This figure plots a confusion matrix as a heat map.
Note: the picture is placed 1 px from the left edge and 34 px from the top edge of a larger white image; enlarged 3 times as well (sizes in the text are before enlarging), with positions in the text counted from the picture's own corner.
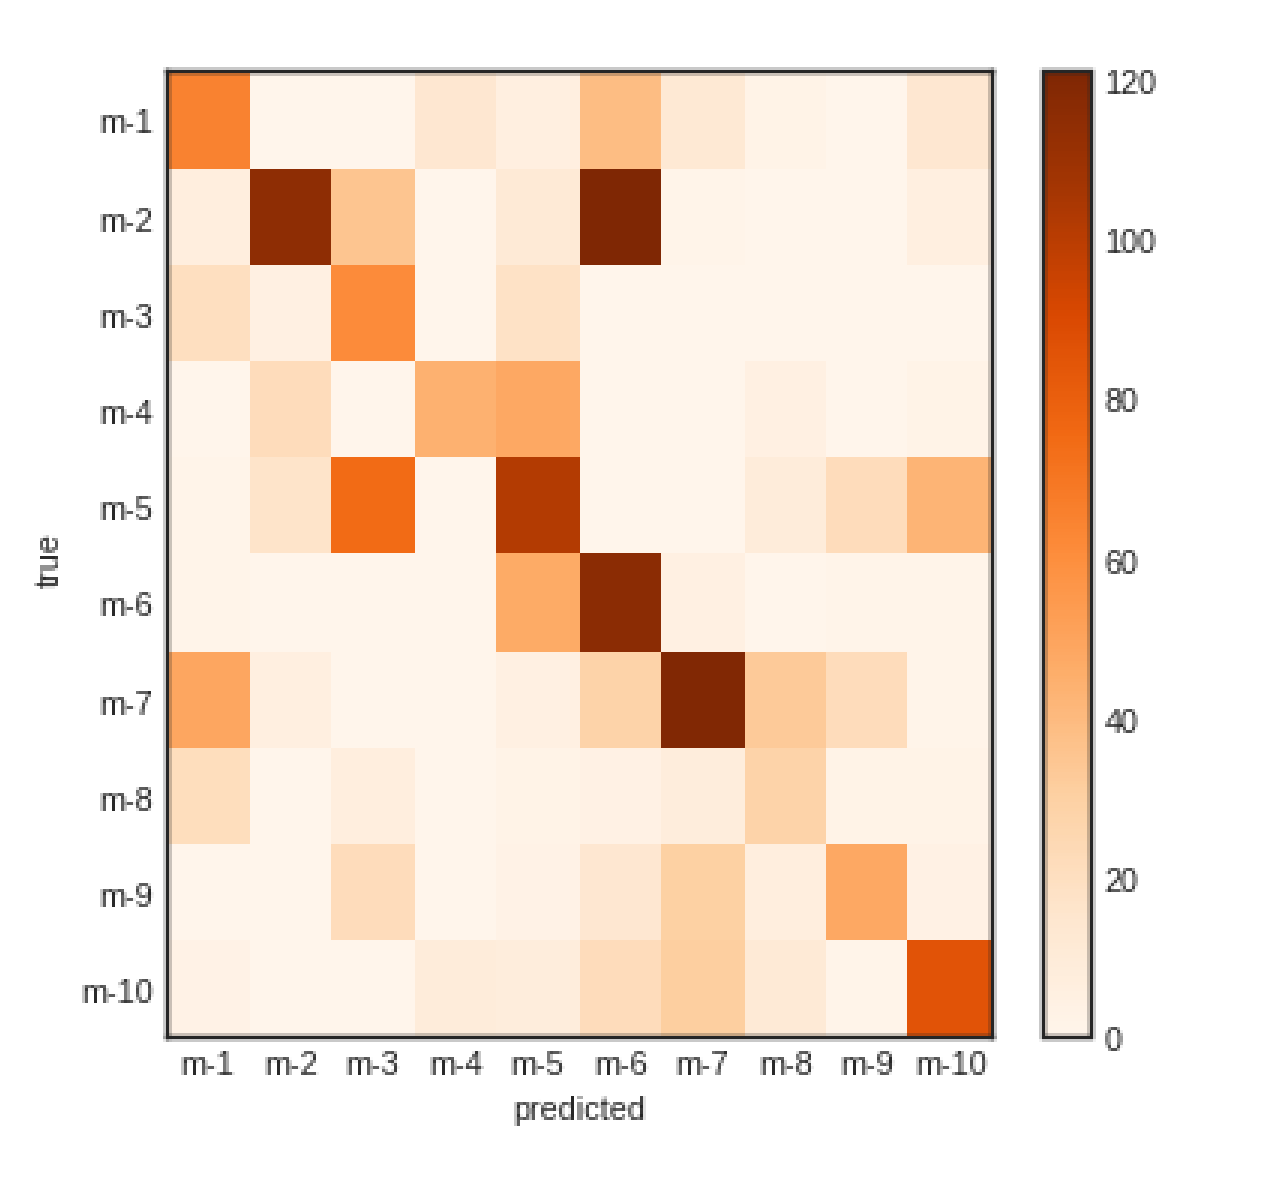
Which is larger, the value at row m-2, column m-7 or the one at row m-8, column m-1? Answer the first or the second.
the second
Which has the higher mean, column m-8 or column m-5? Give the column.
m-5
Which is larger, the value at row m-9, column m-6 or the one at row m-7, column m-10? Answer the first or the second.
the first
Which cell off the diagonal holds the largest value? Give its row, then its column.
m-2, m-6
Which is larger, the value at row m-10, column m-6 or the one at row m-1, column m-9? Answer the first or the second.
the first
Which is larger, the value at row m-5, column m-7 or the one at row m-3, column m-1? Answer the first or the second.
the second
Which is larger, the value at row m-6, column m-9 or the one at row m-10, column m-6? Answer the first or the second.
the second
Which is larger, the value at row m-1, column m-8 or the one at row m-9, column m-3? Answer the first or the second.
the second
